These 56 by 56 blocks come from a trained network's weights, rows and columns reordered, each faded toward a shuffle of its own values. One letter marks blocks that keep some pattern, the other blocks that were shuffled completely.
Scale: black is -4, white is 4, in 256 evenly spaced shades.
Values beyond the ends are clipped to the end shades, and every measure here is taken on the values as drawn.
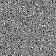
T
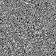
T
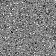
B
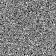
B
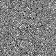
B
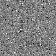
T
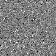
T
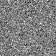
B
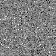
T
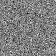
B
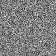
T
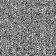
T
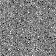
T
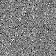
T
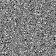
T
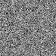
B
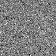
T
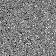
B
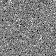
B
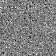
T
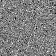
B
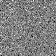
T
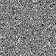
T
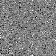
T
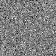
T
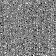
T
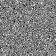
B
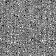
T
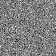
B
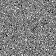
B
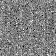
T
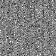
T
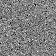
B
